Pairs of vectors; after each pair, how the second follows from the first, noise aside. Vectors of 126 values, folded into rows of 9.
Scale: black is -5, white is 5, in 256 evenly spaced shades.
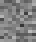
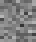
copied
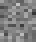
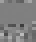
partly zeroed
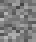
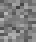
copied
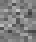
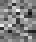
scaled up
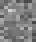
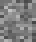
copied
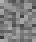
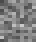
negated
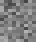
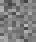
copied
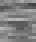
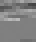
partly zeroed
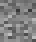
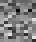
scaled up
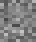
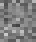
copied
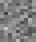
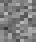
negated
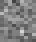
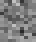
negated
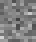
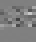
partly zeroed
